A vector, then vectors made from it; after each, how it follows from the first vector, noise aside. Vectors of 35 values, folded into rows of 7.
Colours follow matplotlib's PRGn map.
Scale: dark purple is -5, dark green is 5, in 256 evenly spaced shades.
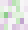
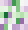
scaled up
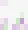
partly zeroed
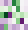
scaled up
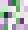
scaled up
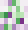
scaled up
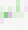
partly zeroed
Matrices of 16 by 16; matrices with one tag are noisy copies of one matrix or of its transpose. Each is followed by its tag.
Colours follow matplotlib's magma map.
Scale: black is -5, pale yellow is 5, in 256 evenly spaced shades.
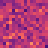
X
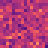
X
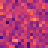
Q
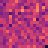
X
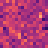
Q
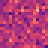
X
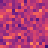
X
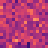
Q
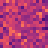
Q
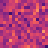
X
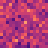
Q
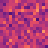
X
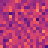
X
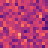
Q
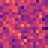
Q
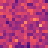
Q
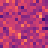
Q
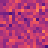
X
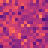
Q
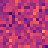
X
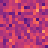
X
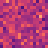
Q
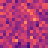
Q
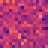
Q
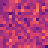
X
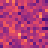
Q
